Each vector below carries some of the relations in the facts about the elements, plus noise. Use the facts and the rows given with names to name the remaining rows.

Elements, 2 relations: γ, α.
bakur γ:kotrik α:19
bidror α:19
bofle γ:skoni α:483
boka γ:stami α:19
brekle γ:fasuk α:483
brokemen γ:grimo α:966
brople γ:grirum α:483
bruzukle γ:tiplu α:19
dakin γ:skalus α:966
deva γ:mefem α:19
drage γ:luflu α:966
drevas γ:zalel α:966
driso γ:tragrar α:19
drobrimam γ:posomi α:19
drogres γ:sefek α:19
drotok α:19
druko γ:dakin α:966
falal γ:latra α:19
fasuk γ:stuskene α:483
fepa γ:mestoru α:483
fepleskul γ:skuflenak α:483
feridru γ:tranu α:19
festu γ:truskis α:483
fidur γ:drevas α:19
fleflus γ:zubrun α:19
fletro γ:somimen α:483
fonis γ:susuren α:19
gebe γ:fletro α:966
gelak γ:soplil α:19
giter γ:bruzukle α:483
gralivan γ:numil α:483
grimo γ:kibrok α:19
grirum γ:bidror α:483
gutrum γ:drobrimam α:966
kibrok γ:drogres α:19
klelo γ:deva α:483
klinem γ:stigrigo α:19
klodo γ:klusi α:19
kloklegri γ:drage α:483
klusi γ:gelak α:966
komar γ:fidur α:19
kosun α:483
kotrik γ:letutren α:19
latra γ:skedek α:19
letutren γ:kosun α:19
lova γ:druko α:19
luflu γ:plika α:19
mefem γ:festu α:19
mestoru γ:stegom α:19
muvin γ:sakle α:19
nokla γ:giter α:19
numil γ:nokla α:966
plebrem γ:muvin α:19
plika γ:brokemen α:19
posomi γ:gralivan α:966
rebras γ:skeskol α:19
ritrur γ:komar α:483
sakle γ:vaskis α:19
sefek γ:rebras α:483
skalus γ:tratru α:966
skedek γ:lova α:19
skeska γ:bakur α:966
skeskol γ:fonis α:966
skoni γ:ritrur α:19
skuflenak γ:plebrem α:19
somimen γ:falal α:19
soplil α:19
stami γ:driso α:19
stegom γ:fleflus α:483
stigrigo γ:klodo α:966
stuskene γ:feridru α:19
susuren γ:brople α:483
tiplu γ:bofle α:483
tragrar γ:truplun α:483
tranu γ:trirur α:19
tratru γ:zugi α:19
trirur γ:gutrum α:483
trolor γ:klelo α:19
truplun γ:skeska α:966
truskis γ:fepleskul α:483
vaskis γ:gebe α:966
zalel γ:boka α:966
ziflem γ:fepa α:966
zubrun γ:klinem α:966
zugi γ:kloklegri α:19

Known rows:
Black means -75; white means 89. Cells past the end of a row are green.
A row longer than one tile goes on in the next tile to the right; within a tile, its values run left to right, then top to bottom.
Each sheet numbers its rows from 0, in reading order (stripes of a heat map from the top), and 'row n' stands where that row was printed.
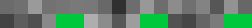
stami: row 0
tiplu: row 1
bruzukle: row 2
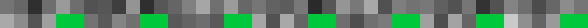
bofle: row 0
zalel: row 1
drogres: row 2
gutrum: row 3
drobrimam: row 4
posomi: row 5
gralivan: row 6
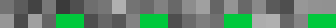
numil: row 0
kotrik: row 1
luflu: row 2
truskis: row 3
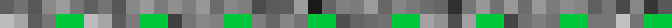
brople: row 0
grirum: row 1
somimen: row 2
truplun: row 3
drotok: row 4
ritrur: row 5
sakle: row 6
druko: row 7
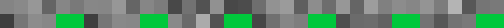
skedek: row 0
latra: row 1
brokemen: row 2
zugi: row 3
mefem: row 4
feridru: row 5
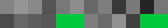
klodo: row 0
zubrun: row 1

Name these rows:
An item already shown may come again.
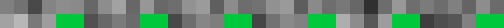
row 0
fletro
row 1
plika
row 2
zugi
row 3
tratru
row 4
tiplu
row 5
komar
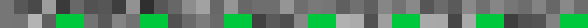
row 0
vaskis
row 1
zalel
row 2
plika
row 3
boka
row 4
kosun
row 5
tragrar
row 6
fidur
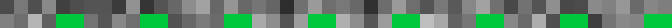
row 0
drage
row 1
drevas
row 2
plika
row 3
bofle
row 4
tiplu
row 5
sefek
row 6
brokemen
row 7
falal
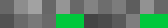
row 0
plika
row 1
skoni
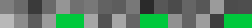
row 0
giter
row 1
gutrum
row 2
skeskol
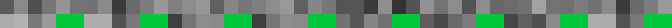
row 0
kloklegri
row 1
stegom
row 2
lova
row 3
lova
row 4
drevas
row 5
nokla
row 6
driso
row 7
stegom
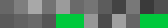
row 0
rebras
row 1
numil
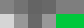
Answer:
trirur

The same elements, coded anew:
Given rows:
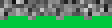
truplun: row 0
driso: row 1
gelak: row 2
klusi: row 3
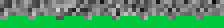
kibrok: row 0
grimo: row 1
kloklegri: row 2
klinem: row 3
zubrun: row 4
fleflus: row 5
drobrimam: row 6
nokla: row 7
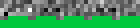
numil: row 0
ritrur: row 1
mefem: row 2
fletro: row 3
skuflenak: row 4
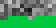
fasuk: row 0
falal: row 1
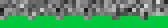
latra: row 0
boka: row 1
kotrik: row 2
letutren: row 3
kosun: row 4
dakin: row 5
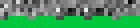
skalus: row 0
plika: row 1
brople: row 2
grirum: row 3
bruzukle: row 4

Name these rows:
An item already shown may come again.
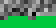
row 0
klelo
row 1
posomi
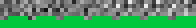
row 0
bidror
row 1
fepa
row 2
drobrimam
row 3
latra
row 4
vaskis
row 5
vaskis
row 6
drage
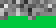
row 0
drage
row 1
lova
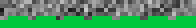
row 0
somimen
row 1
tratru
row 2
klelo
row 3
gralivan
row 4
luflu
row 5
trirur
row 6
drogres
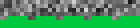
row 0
rebras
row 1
trirur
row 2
fletro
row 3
sefek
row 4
skoni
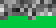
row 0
giter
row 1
ziflem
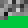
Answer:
gutrum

